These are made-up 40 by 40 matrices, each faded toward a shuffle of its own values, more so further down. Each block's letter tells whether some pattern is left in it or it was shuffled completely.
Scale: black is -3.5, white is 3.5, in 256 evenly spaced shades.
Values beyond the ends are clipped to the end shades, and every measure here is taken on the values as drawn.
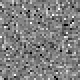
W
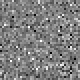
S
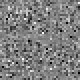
S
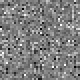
S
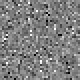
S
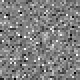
W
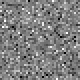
W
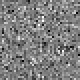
S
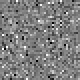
S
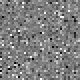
S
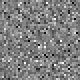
S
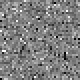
W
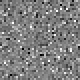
W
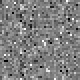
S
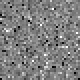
W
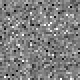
W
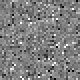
S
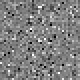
S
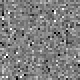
S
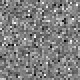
S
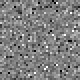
W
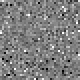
W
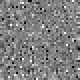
S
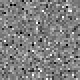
W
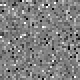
W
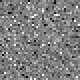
W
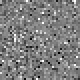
S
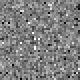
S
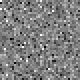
W
